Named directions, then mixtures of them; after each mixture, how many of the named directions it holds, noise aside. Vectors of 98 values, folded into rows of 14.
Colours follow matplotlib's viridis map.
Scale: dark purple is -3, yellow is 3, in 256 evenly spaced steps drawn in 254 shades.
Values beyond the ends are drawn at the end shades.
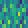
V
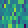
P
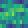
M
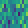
two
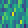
three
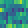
one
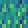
one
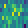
three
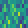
two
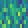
one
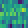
three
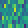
one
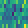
two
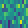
three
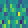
one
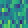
two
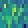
three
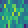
three
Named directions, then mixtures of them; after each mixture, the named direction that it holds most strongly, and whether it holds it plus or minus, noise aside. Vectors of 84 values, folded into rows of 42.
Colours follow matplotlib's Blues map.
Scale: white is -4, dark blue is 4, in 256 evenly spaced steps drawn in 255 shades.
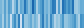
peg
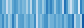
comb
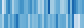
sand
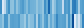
sand, plus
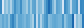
comb, plus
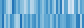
peg, minus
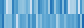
comb, plus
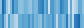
sand, minus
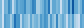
sand, plus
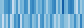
peg, plus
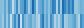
peg, plus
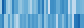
sand, minus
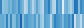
peg, minus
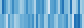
sand, minus
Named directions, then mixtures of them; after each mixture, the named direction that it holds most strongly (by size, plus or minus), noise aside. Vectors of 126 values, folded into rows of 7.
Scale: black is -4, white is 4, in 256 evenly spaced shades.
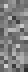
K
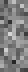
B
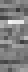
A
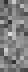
B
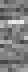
A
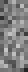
B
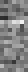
A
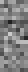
A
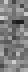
B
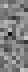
B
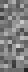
K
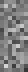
K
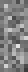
K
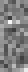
K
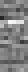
A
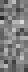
B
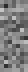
K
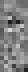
K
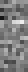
A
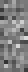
K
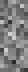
B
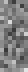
B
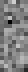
K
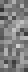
B
